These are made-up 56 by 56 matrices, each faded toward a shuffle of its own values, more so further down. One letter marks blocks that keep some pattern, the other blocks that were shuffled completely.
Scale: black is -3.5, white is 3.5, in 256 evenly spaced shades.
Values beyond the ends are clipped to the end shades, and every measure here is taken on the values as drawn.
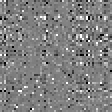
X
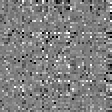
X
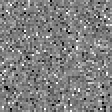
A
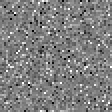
A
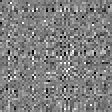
X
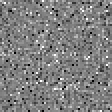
A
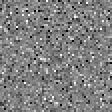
A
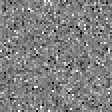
A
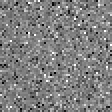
A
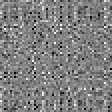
X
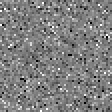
A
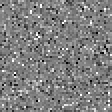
A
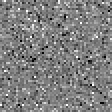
A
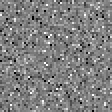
A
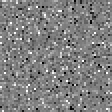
A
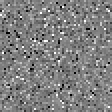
A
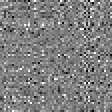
X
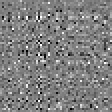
X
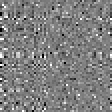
X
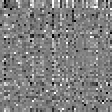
X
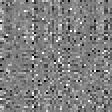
X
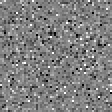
A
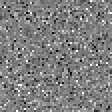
A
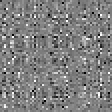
X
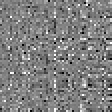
X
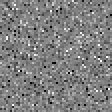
A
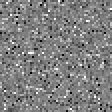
A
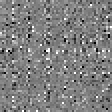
X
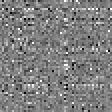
X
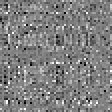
X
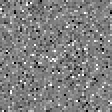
A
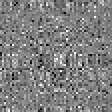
X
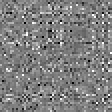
X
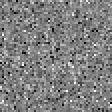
A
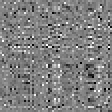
X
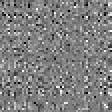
X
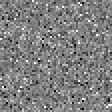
A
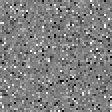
A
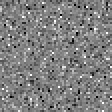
A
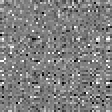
X
